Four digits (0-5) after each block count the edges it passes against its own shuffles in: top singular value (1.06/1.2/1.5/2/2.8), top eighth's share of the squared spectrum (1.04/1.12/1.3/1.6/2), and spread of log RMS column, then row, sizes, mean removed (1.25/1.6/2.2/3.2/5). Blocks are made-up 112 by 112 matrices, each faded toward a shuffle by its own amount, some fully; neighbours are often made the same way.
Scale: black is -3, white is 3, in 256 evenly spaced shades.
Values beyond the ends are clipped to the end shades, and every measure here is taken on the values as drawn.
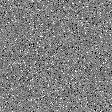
0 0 0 0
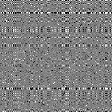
5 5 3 4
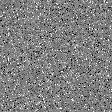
2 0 0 0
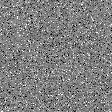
2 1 0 0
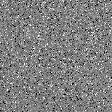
3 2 0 1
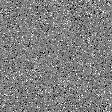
2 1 0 0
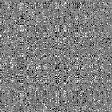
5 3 3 3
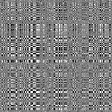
5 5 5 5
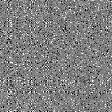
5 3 2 2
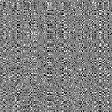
5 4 4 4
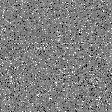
3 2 0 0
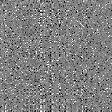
4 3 2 1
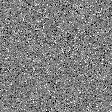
2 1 0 0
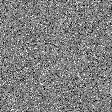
2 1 0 0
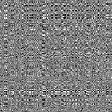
5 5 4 4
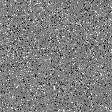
2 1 0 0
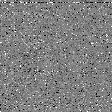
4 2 0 1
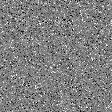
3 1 0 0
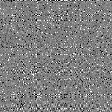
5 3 2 3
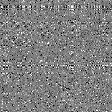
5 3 2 3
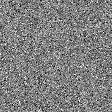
0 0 0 0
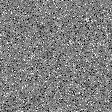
0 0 0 0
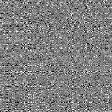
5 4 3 3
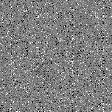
3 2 2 0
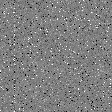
2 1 0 0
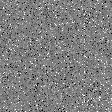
1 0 0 0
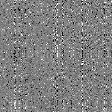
4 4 3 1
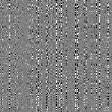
5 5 4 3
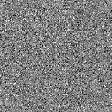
3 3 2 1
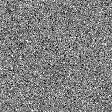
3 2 0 0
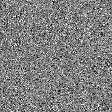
3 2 0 1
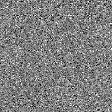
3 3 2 2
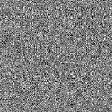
4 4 2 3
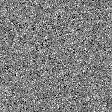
0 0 0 0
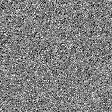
3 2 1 1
